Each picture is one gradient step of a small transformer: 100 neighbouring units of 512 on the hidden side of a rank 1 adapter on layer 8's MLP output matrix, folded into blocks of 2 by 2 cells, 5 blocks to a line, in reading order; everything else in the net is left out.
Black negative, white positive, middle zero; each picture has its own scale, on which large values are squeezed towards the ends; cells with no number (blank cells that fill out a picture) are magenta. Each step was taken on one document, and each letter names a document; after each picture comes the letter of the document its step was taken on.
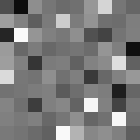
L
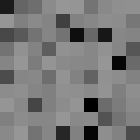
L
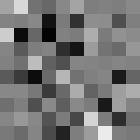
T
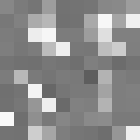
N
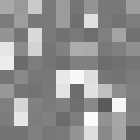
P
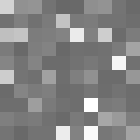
L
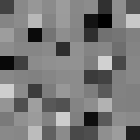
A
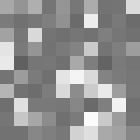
P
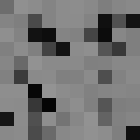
N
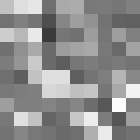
T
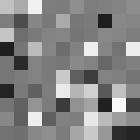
P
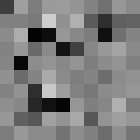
T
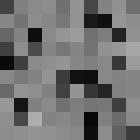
P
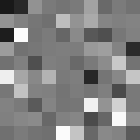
L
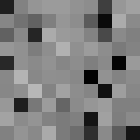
A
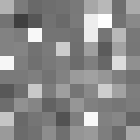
A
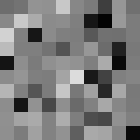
A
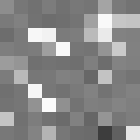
N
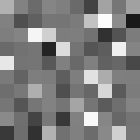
N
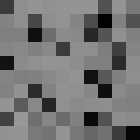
A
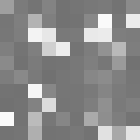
N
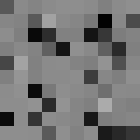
N
